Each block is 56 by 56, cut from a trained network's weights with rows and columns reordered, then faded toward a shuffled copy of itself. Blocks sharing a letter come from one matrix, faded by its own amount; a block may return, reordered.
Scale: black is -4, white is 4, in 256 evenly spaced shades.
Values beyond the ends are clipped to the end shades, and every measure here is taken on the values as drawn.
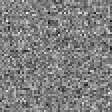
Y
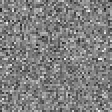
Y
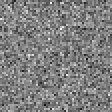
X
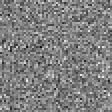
Y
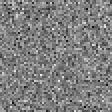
X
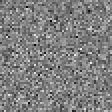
X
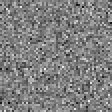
X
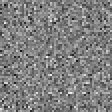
Y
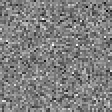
X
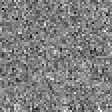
X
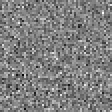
X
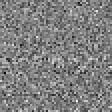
Y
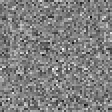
Y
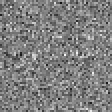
X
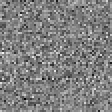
Y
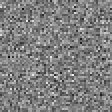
Y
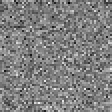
Y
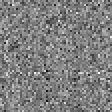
Y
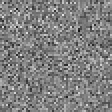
Y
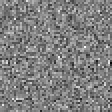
Y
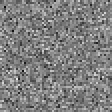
X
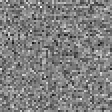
X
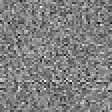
Y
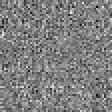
Y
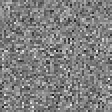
Y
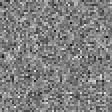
Y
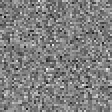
X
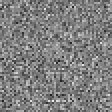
Y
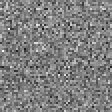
Y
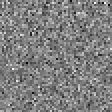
X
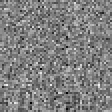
Y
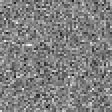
X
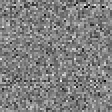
Y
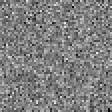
X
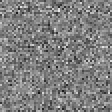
Y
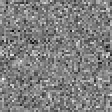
Y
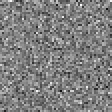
X
